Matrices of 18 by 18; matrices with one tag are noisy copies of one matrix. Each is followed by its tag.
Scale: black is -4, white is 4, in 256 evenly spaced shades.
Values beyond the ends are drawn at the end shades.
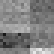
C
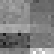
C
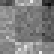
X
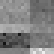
C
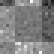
X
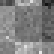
X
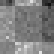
X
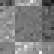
X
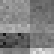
C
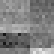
C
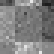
X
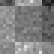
X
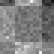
X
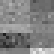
C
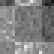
X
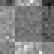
X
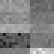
C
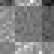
X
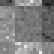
X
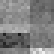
C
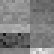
C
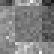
X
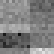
C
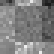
X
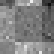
X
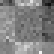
X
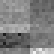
C
